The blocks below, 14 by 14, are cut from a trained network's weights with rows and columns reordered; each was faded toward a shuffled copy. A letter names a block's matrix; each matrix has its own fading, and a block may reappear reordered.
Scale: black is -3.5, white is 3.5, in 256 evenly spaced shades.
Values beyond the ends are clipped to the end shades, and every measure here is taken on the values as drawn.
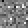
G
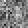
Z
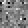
G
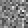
Z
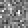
G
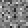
Z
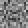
Z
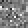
G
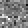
G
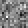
Z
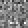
G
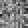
Z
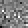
G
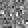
G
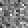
G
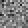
Z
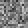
Z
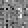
G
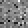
G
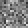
Z
